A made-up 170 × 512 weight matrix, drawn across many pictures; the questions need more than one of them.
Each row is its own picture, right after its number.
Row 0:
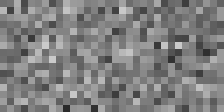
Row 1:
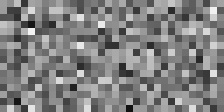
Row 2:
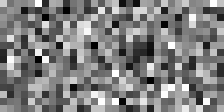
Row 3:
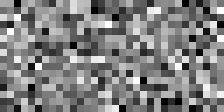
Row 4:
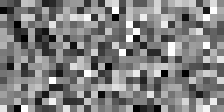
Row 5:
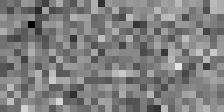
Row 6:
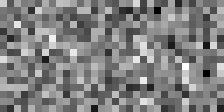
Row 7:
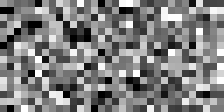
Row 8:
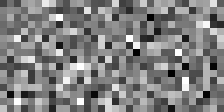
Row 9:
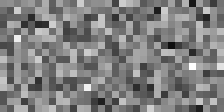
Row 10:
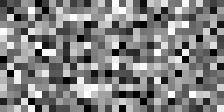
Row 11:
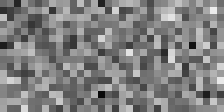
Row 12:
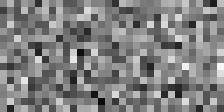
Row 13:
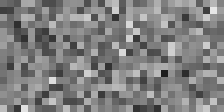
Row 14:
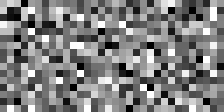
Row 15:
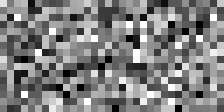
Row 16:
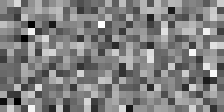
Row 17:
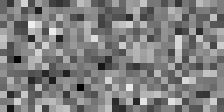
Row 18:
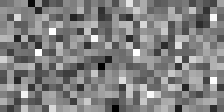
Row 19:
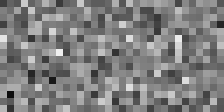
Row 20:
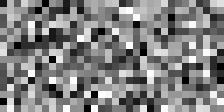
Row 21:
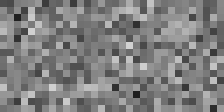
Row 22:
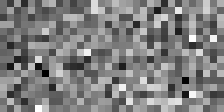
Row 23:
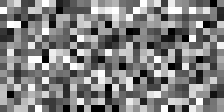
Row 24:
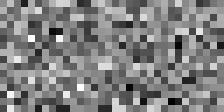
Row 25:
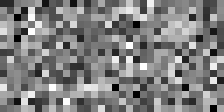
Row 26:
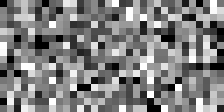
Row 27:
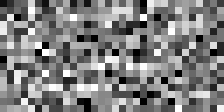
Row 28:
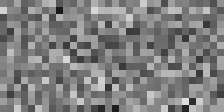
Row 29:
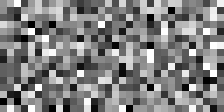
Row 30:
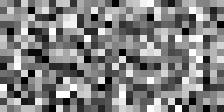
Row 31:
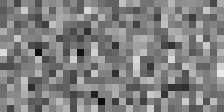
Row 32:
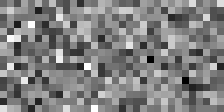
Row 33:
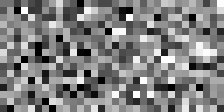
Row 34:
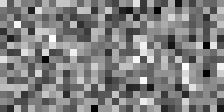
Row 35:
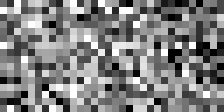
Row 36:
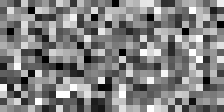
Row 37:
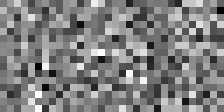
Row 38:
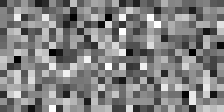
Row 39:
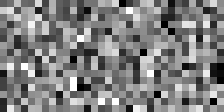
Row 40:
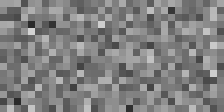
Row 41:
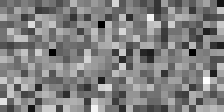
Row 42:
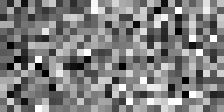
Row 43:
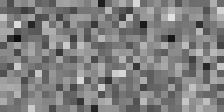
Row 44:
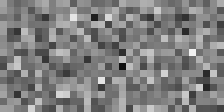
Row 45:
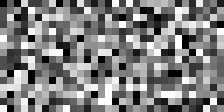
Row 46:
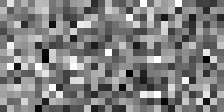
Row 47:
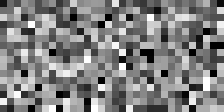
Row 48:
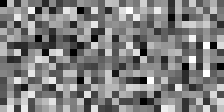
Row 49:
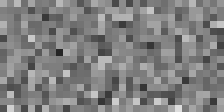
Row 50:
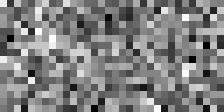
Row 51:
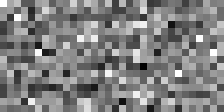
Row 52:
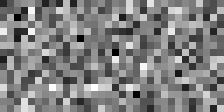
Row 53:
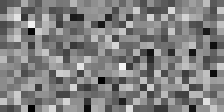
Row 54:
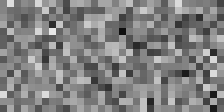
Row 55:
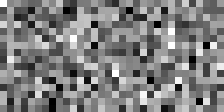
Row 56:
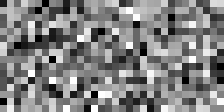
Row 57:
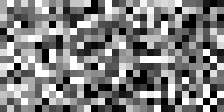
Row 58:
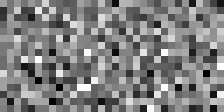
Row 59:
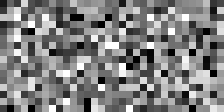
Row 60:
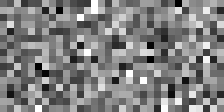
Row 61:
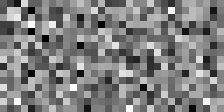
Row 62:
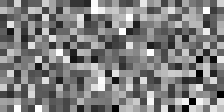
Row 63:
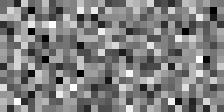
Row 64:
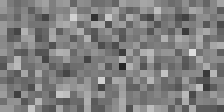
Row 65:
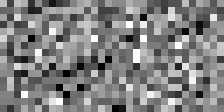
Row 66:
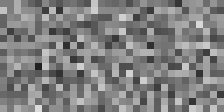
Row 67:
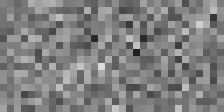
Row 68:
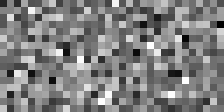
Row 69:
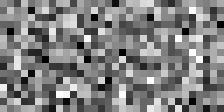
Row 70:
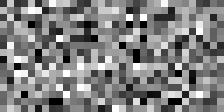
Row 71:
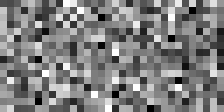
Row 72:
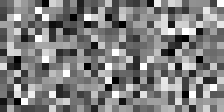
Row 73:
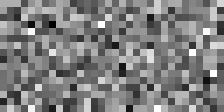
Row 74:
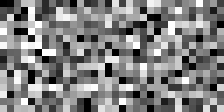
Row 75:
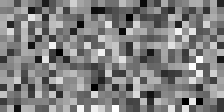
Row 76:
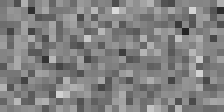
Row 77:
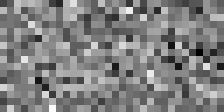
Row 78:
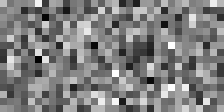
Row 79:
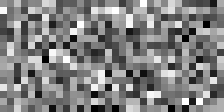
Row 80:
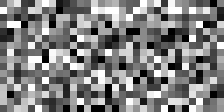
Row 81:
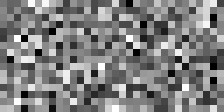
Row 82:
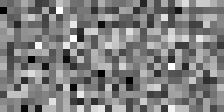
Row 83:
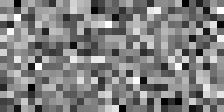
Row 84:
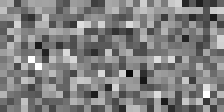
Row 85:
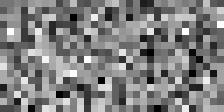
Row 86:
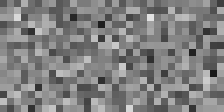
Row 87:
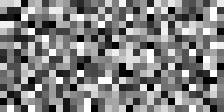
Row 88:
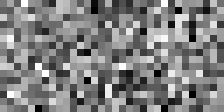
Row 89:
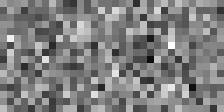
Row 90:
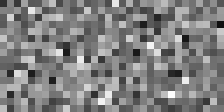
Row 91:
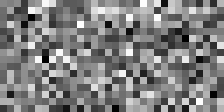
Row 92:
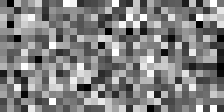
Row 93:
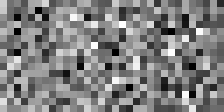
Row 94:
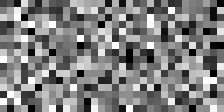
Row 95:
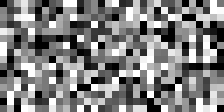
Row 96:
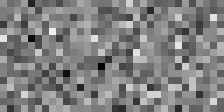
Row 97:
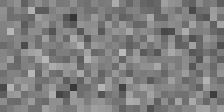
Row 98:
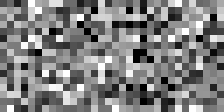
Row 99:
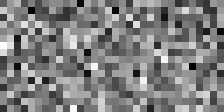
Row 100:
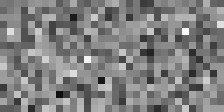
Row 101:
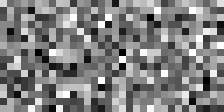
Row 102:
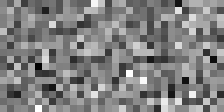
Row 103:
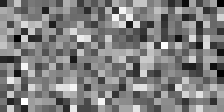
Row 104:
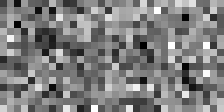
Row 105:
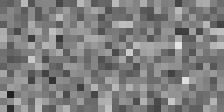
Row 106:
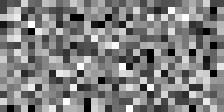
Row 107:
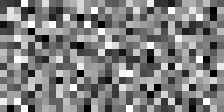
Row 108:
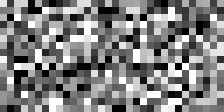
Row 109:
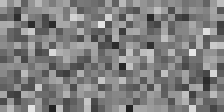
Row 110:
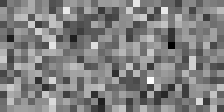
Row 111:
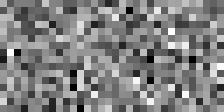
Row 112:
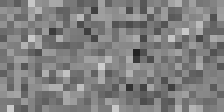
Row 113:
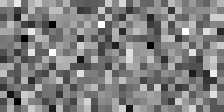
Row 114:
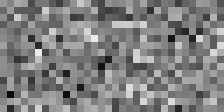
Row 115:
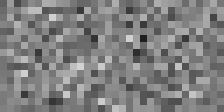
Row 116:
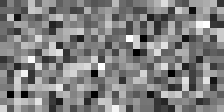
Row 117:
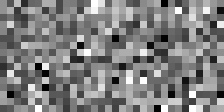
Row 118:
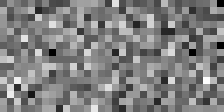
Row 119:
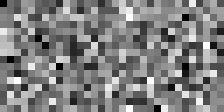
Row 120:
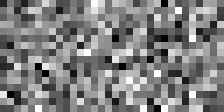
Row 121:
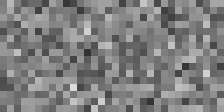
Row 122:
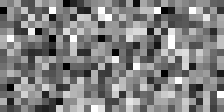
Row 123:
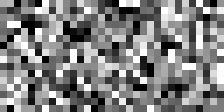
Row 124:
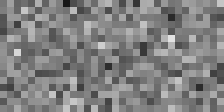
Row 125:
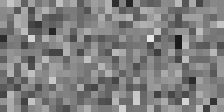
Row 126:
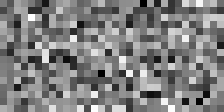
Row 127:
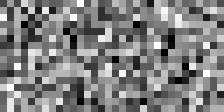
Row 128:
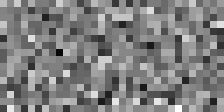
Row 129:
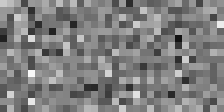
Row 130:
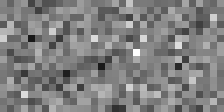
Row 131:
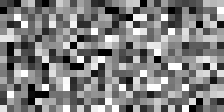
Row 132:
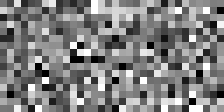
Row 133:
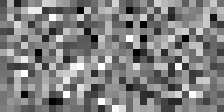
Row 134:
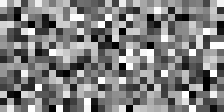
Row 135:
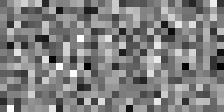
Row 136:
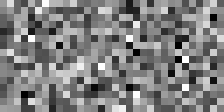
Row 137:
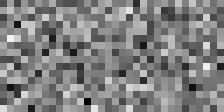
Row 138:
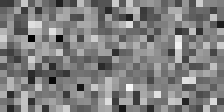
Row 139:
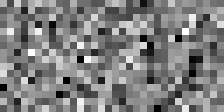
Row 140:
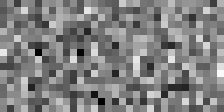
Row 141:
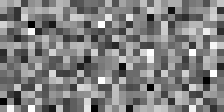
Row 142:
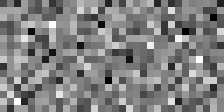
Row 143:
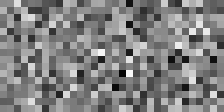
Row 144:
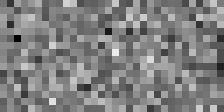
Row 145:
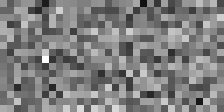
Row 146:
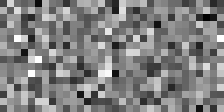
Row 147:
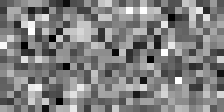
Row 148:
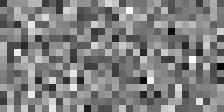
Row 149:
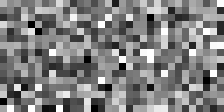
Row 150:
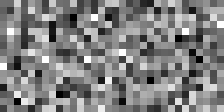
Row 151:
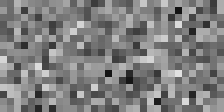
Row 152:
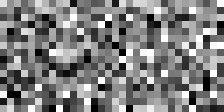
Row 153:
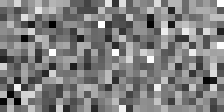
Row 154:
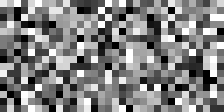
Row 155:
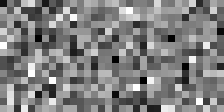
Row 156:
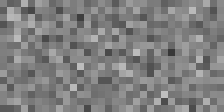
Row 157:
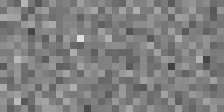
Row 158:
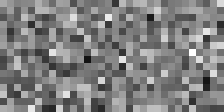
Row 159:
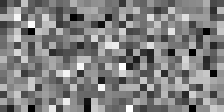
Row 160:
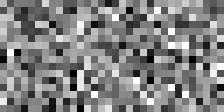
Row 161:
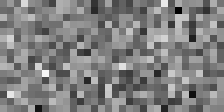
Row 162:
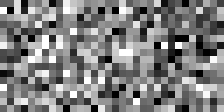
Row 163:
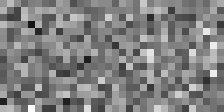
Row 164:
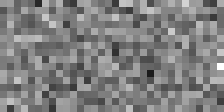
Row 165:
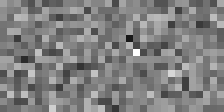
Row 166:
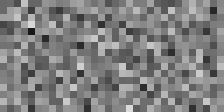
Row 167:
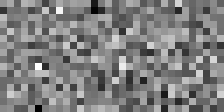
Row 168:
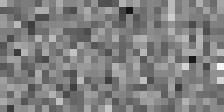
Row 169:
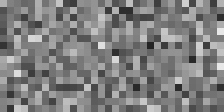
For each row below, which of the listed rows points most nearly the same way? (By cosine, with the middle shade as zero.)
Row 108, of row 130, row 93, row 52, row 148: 130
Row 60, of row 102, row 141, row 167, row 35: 102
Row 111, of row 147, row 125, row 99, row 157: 99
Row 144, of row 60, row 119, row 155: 119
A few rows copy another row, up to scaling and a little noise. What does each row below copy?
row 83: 3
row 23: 80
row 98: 112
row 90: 68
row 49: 128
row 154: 113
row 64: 44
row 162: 0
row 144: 92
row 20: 56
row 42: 22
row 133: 115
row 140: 31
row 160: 111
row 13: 4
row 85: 100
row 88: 161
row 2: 78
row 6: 34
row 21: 25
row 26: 95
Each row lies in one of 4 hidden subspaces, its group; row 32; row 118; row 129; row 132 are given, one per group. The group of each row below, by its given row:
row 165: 129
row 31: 32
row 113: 118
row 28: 132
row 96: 129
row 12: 32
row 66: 132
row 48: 32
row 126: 132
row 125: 129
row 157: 118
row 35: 32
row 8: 129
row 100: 118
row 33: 32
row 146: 32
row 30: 118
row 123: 32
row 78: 32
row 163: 118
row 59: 118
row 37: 132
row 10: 129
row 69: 118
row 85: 118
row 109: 118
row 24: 129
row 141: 118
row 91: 132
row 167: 132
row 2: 32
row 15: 129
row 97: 118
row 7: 32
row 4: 32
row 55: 32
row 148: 32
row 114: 129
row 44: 118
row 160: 32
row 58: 32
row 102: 132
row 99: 32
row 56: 32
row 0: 32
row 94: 118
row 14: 118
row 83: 132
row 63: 118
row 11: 32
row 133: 129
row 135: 32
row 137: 32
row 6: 32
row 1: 118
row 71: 32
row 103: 32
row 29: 118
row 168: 32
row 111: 32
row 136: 129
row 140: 32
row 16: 118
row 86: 118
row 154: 118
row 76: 118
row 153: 118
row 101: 118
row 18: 129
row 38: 118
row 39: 32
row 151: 132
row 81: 129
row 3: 132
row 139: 118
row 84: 132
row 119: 32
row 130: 129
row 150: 118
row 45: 129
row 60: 132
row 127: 32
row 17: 129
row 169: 32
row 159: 118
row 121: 32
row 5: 32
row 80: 132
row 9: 32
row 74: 129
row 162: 32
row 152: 118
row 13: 32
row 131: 132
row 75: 132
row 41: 118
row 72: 118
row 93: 118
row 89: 32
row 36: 118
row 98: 129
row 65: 129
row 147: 32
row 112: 129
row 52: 129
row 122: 32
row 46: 132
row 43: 32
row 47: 118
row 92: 32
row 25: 129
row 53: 118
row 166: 118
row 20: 32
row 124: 32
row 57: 132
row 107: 118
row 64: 118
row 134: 118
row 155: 32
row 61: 118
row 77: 32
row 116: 129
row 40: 118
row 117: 132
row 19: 129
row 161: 132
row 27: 129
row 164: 32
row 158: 118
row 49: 129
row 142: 118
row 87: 118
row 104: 32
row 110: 32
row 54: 132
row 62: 132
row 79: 132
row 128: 129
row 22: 132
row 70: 129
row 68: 129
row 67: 129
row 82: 132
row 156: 118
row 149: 118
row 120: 132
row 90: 129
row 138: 129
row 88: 132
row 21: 129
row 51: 129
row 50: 32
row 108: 129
